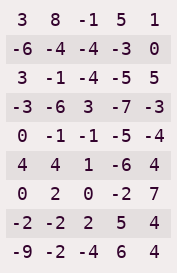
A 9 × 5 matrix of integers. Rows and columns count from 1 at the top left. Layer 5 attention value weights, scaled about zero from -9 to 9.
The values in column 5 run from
-4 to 7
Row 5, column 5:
-4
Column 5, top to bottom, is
1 0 5 -3 -4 4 7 4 4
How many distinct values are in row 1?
5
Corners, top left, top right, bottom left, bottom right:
3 1 -9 4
